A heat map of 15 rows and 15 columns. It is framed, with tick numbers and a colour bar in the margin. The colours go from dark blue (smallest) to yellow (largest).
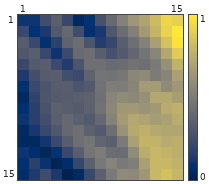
The bottom left is the ninth with the lowest average. Overall the values sit about 40% of the way up the scale. Streaks slant down to the right. There is an overall slope up to the right.
